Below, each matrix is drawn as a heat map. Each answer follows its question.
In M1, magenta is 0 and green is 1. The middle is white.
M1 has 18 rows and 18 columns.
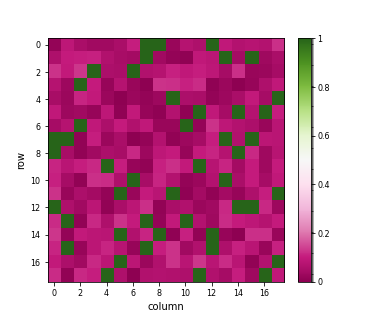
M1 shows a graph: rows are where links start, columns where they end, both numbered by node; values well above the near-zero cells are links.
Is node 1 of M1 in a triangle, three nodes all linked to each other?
yes
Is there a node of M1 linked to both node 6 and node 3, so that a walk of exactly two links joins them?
yes
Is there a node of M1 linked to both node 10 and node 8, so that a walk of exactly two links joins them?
no
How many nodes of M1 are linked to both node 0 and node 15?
2
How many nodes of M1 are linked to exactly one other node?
1
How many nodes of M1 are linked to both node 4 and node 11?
2
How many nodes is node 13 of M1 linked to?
3
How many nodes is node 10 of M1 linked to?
2
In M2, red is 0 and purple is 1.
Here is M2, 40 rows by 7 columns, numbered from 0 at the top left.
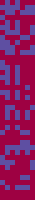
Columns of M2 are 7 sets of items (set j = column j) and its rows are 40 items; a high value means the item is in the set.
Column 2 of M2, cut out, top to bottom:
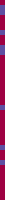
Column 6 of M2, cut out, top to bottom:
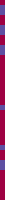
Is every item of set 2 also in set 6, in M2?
yes
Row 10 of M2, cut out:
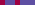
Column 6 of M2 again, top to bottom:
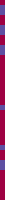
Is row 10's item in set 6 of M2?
yes
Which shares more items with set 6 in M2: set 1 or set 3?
set 1
